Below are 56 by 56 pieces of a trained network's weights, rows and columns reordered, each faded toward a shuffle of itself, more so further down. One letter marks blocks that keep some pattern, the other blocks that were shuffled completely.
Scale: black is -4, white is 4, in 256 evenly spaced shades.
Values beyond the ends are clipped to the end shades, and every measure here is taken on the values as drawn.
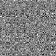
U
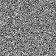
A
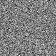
A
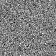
A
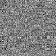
U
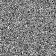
A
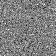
A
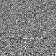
U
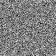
A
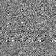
U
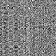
U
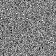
A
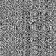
U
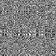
U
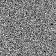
A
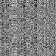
U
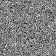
A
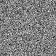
A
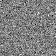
A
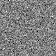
A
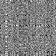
U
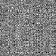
U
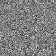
U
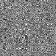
U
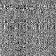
U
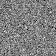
A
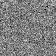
A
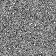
A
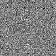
U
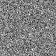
A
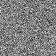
A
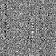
U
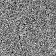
A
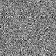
U
